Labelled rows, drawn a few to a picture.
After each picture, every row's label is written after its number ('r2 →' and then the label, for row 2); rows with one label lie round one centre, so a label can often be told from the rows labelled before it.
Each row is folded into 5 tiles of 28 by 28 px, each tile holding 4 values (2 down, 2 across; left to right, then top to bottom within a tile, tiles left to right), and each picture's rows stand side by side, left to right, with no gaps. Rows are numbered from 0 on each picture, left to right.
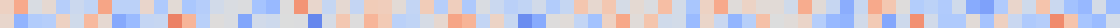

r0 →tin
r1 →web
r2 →tin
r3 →web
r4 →tin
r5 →tin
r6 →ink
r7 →ink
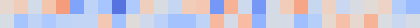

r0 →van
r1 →van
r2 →tin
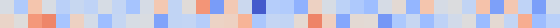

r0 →web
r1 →van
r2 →web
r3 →van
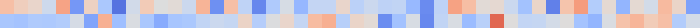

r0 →van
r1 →van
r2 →web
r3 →ink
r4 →tin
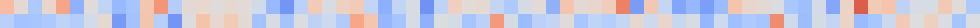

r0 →van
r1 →tin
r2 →ink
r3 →ink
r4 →van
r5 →ink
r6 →tin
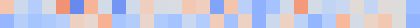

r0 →van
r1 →van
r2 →tin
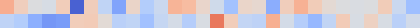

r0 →van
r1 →ink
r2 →tin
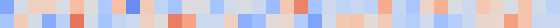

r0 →ink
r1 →web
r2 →tin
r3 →tin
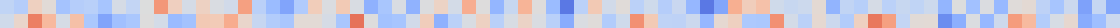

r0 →web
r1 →tin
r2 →ink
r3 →tin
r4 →ink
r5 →ink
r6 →web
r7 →web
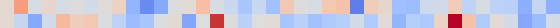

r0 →tin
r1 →ink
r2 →van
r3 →web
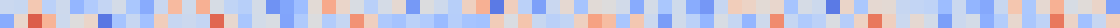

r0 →web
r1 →ink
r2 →ink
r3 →van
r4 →web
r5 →ink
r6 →web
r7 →ink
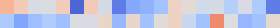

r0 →van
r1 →ink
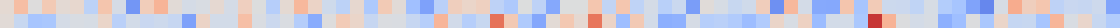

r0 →tin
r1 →tin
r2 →tin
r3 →ink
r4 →web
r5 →van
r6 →web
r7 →ink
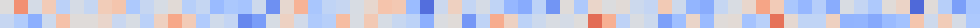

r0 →tin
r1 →web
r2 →tin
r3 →ink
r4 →web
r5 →ink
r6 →van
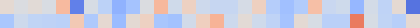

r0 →van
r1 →tin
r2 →ink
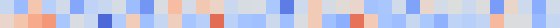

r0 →web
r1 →ink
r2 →ink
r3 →van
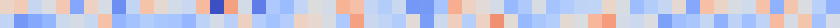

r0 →van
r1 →van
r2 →ink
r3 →ink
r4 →web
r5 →van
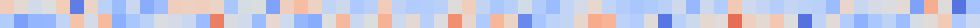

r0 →van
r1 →ink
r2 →tin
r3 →web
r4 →web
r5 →web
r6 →van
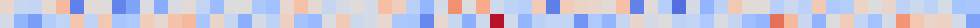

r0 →van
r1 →web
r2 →tin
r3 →ink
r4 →van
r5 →ink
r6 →tin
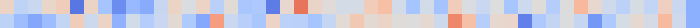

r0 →van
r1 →ink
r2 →tin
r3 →web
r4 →tin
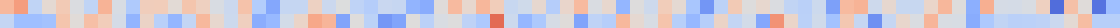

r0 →tin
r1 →tin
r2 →web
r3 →ink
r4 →tin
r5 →ink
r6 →tin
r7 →van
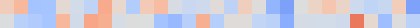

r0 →tin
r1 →tin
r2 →ink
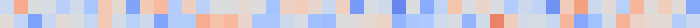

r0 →tin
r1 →tin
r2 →van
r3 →ink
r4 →tin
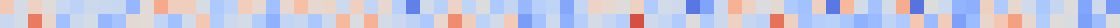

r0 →web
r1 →tin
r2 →tin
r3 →web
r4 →ink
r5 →ink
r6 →van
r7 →web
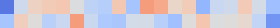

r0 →ink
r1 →tin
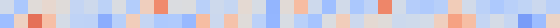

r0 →web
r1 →tin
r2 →tin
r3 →web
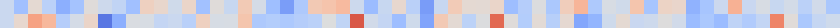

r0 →web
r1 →tin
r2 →ink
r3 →ink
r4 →tin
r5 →ink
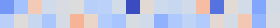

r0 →ink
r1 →van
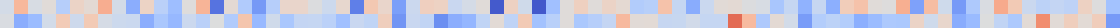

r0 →tin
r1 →van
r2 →van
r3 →van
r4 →tin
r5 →web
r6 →van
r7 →tin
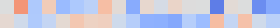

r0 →tin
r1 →van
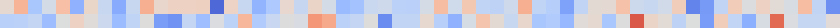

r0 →van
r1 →van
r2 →web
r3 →tin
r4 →ink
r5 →ink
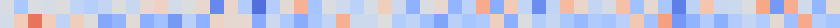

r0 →web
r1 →van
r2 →tin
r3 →van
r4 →van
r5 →van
